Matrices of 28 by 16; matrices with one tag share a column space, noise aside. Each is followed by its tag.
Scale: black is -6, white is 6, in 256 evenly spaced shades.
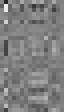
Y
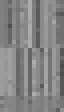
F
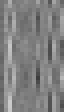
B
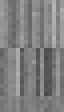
F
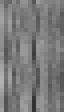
B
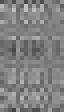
Y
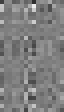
Y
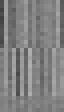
F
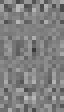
Y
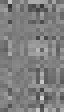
Y
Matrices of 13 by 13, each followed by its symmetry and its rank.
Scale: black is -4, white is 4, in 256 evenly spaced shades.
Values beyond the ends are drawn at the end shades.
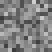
neither, full rank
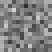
neither, full rank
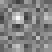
symmetric, rank two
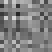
antisymmetric, rank two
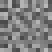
antisymmetric, rank two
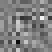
antisymmetric, rank two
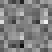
antisymmetric, rank two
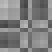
symmetric, rank one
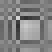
symmetric, rank one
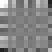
symmetric, rank one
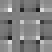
symmetric, rank one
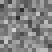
neither, full rank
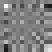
symmetric, rank two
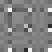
symmetric, rank two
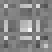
symmetric, rank two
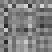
antisymmetric, rank two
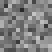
neither, full rank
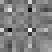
symmetric, rank two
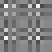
symmetric, rank one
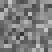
neither, full rank
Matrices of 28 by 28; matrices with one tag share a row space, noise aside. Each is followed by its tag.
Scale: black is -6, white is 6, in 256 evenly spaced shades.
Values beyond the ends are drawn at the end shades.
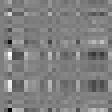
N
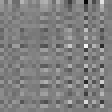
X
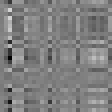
N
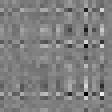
X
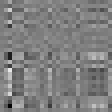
N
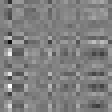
N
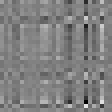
X
